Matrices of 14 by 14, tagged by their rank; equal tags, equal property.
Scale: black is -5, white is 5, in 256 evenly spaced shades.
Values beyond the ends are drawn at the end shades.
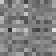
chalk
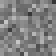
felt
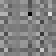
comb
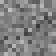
felt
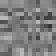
chalk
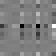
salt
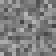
felt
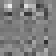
comb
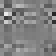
comb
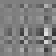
salt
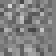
chalk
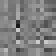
chalk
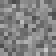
felt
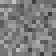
felt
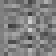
chalk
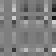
salt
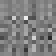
comb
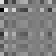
salt
